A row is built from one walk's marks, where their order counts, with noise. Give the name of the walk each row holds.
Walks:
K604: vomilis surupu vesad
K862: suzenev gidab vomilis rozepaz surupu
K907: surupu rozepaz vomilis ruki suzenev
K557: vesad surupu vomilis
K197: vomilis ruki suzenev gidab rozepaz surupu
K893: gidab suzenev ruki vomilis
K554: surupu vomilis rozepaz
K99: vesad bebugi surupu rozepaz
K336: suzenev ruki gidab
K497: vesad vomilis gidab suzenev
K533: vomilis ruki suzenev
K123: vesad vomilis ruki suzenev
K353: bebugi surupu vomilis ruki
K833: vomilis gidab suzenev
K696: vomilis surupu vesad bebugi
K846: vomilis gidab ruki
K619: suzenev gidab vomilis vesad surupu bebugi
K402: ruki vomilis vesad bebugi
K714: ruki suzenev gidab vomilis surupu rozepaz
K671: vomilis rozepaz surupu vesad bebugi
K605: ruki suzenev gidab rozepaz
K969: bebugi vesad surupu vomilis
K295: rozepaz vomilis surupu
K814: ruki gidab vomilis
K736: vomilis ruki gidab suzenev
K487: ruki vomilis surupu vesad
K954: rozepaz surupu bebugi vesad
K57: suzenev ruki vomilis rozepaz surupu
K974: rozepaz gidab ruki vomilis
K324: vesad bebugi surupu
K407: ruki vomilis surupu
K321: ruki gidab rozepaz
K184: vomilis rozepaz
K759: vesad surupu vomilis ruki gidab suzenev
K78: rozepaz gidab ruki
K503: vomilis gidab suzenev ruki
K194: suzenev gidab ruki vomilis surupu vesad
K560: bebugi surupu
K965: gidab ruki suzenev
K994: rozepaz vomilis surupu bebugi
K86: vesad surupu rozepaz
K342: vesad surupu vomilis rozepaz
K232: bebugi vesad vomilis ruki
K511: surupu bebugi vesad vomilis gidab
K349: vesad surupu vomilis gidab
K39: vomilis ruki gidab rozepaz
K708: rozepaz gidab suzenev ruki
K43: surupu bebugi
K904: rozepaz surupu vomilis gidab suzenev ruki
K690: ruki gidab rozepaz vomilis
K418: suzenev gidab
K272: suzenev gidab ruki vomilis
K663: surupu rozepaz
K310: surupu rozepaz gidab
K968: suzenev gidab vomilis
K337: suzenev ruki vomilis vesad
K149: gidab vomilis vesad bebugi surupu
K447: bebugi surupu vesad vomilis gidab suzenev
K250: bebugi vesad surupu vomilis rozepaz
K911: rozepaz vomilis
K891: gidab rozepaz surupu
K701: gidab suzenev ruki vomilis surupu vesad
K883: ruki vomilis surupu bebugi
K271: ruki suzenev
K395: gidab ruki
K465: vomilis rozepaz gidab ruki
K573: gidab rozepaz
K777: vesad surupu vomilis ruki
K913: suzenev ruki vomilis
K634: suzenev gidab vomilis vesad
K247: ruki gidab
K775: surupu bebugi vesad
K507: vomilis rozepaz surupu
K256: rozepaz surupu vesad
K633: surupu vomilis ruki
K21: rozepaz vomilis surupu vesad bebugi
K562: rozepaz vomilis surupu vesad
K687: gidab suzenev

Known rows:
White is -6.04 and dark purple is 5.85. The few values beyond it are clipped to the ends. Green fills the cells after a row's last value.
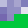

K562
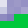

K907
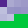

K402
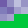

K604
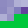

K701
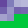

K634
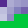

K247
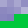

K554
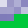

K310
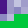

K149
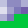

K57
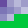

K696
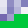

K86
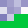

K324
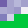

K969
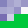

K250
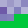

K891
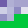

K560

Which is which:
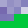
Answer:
K295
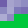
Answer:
K690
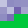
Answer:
K708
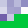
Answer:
K99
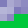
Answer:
K321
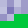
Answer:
K759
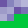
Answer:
K418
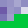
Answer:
K671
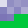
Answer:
K904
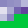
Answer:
K336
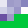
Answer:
K954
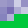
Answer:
K349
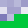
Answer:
K775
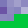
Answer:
K507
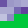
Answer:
K965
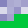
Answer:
K43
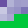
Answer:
K883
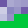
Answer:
K407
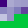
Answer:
K814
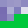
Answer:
K994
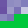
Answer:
K911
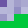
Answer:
K353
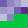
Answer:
K272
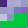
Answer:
K395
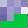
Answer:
K21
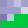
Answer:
K511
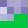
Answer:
K487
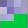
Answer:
K123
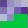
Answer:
K893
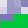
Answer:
K663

